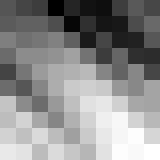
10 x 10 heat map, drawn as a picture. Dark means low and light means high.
No lone cell stands out from its neighbours. The bottom right is the ninth with the highest average. Values rise toward the bottom. The top middle is the ninth with the lowest average. The grain runs diagonally down to the right.
